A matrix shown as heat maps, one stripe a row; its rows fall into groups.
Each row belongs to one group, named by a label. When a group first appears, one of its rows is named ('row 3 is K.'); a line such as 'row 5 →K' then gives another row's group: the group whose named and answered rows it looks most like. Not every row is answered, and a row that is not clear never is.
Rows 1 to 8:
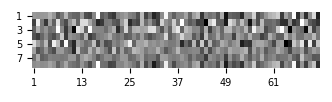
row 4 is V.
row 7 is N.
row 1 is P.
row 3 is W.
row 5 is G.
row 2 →N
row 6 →W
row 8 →P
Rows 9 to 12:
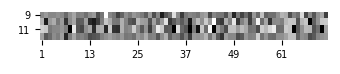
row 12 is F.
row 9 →P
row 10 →F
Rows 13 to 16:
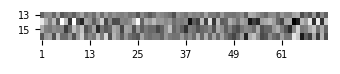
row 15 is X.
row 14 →G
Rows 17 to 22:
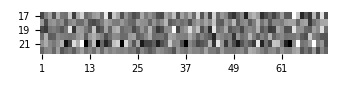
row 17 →V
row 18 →F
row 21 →X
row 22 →V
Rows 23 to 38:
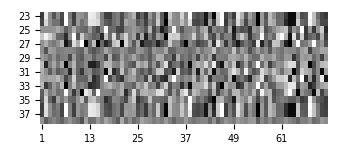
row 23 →N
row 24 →N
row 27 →X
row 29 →G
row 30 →F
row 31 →G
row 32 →P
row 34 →W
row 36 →N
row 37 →N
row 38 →W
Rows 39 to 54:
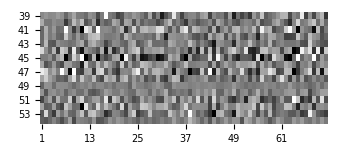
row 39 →P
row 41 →W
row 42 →N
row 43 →N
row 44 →G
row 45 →X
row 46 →W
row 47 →G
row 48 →P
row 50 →F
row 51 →V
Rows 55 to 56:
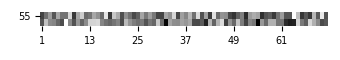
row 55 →V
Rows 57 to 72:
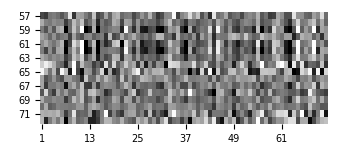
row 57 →V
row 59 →X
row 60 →G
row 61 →X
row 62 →X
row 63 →X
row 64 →P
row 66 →W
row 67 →X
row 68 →N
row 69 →X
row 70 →N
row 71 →P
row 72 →F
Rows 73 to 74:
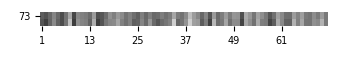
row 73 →V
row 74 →V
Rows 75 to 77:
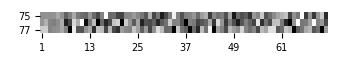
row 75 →P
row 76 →X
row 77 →G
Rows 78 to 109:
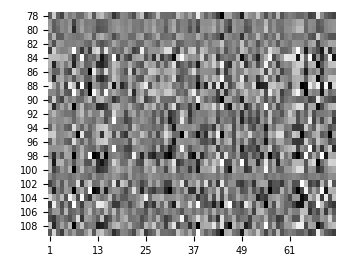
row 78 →N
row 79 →F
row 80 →F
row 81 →N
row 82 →F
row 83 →W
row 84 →P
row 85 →F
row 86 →W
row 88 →G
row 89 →W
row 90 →N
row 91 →F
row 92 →P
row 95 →G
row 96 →N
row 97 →P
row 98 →X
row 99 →F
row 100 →F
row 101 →W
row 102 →V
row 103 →X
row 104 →G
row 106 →V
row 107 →V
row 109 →N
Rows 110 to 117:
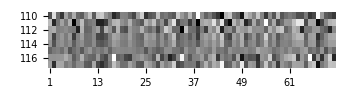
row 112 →G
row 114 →F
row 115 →V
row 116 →P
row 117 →F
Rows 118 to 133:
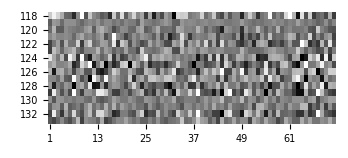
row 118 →P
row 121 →P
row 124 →G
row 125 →X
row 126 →F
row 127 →W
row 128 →X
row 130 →F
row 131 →V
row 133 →V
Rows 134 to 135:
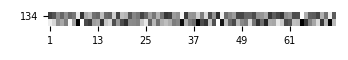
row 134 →V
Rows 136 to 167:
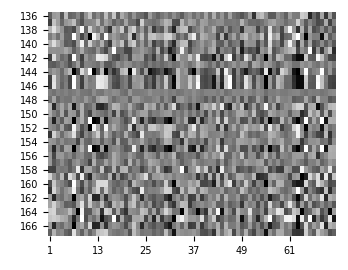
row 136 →V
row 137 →W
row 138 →P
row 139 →W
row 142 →N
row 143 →V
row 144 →X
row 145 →N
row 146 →N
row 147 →W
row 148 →N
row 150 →G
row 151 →X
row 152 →W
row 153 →W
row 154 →G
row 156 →F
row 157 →W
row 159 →G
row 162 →X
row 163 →P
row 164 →G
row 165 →P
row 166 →X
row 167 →N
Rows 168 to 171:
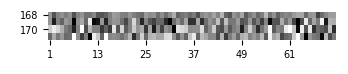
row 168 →F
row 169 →X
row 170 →P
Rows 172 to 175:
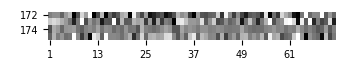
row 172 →X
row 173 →P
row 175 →W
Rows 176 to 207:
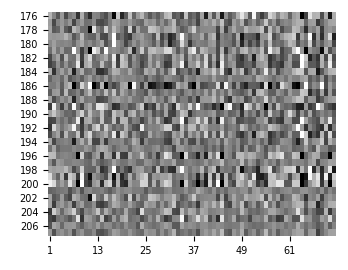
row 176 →G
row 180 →P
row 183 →V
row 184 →F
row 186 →X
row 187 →V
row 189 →N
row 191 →V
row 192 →W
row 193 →V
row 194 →X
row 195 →N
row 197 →F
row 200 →G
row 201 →V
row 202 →W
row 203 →F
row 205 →V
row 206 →W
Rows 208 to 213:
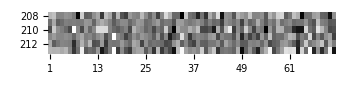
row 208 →G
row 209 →N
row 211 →P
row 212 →X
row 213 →P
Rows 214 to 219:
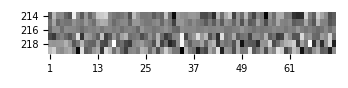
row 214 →N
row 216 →W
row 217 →V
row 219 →G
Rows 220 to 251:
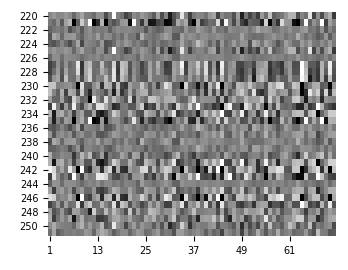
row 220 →P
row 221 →X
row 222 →V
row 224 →V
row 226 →W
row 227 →V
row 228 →V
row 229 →V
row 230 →G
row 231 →G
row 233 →N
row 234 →F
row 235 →X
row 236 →V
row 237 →F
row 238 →W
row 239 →V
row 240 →X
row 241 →F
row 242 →G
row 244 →W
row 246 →G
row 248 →W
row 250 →P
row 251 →N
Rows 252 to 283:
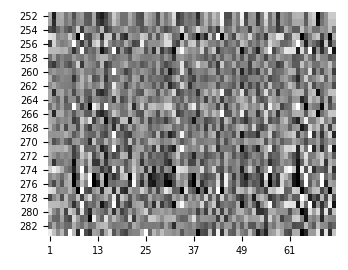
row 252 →F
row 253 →F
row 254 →V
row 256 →W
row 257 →P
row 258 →N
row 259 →V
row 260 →P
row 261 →X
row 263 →F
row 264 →G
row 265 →W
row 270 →W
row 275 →X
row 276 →X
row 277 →G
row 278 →V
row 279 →P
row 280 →G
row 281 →W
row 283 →G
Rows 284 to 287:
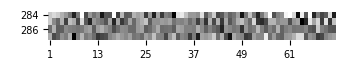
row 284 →P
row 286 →N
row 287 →F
